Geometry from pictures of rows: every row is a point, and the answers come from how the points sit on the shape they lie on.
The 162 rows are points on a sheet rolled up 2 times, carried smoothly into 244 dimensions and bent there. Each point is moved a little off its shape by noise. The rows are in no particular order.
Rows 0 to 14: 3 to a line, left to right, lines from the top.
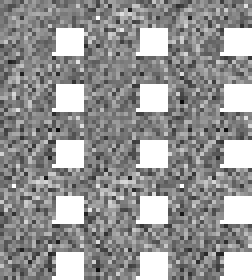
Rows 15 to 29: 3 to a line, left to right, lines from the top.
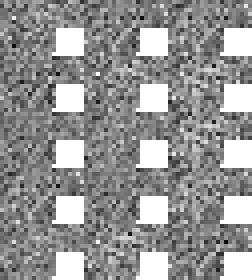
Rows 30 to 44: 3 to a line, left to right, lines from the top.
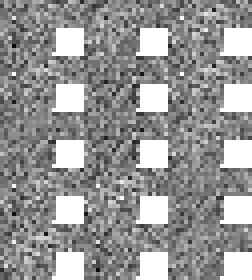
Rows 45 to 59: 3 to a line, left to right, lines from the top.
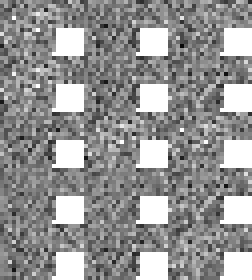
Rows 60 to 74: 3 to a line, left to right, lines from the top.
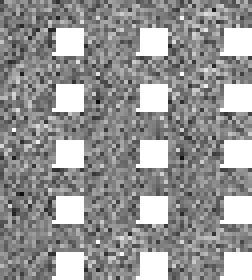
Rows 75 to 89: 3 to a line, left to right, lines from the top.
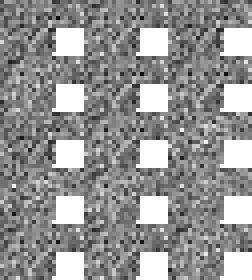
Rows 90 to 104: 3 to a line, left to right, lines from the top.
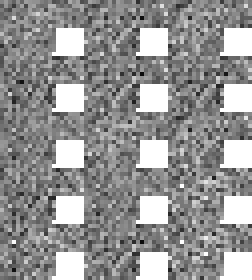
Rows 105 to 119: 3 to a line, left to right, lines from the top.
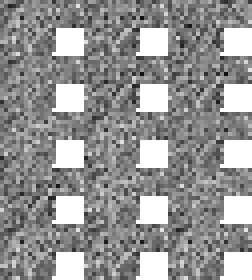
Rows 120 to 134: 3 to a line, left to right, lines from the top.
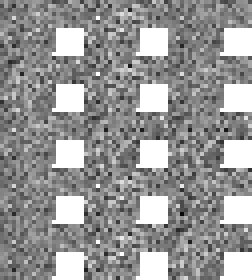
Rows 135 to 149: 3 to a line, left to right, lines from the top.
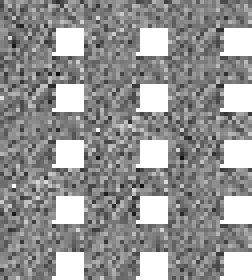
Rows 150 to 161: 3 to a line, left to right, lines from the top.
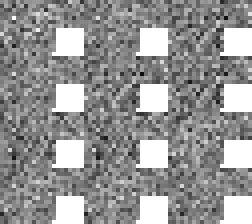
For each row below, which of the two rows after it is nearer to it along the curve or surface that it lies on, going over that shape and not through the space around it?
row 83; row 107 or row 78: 107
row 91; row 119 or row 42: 119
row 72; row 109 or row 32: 109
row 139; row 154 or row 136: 136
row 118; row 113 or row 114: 114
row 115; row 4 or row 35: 4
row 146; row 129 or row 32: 129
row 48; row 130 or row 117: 130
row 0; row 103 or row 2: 2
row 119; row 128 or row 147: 128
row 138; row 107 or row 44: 107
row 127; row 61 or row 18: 18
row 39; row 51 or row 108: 51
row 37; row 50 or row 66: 50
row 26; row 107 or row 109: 109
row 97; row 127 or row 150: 127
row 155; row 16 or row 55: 16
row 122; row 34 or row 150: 34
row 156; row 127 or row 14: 14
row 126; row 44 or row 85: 85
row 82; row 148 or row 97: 97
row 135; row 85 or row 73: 73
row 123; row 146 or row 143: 146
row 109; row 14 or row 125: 14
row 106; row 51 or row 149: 51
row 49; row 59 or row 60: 60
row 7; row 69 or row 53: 69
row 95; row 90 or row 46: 46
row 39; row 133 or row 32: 133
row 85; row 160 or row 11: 160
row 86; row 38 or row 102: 38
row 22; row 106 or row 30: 106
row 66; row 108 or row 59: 59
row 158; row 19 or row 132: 132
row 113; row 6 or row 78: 78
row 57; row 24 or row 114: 114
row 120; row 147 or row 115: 115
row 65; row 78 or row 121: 121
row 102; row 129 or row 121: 121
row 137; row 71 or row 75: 71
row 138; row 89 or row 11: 89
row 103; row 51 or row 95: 95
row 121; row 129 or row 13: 13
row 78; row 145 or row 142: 145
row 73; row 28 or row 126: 28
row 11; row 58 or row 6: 58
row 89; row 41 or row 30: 41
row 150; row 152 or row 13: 13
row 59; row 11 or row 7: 7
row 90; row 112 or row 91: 112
